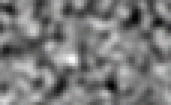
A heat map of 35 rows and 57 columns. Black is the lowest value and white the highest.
Mirror symmetry: none. Average level on the scale: 50%. Odd rows or columns: none. Grain: blotchy.
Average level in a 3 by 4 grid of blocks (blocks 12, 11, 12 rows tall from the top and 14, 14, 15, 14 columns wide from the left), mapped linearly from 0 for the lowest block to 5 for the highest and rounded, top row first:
3230 / 1443 / 5223
